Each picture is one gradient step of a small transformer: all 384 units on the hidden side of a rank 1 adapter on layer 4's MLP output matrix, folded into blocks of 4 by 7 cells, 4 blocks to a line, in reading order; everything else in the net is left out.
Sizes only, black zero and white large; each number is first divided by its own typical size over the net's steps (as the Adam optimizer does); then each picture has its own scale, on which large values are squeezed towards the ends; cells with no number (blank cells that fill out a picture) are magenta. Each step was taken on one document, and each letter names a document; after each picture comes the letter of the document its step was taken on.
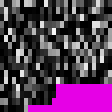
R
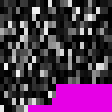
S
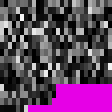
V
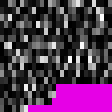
S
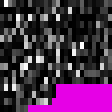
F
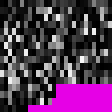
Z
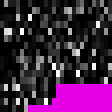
F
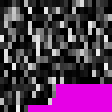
V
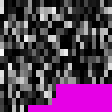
Z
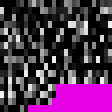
Z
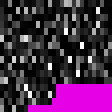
S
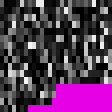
Z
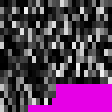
S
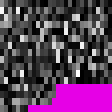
S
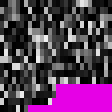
V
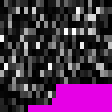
S
